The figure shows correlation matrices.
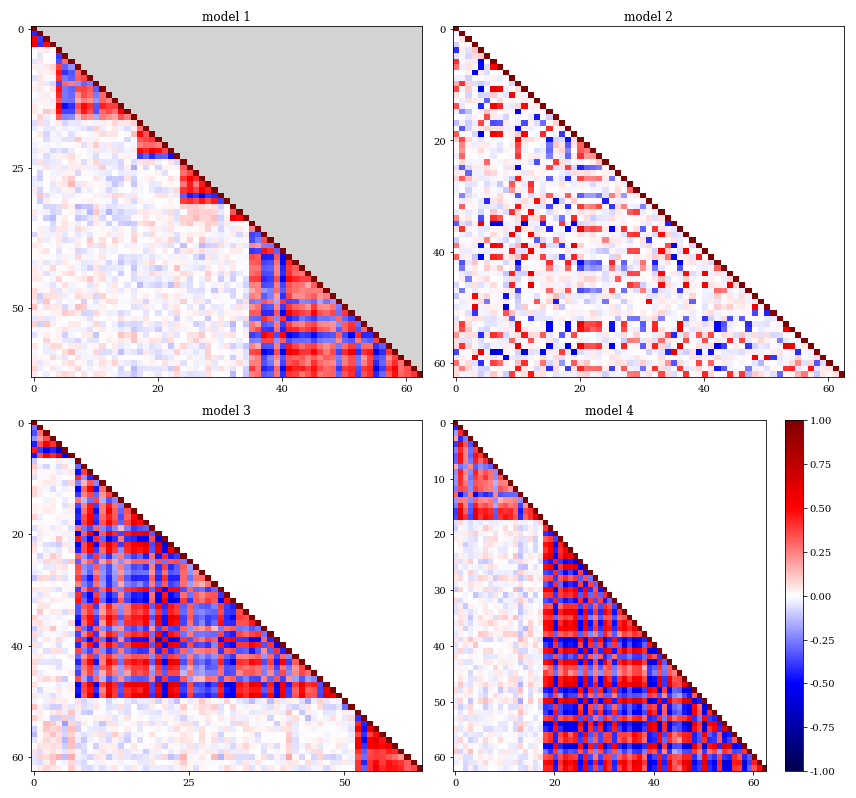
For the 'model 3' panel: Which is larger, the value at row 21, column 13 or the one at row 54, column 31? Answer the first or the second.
the second
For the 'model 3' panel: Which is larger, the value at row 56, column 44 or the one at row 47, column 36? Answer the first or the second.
the second
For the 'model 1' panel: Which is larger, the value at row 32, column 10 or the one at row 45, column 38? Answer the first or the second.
the first
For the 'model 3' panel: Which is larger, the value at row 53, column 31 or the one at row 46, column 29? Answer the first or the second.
the second
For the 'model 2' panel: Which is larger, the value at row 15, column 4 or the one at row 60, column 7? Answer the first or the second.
the second
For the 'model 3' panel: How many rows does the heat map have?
63
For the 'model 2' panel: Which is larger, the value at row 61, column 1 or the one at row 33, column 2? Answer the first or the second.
the first
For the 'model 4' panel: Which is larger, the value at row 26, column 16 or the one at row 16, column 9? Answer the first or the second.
the second
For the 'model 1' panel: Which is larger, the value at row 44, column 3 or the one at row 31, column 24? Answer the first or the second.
the second
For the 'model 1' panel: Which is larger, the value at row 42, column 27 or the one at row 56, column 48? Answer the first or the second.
the first
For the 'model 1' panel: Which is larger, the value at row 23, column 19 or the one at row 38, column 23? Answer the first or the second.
the second
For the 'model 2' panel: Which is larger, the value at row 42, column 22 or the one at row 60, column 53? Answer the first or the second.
the second
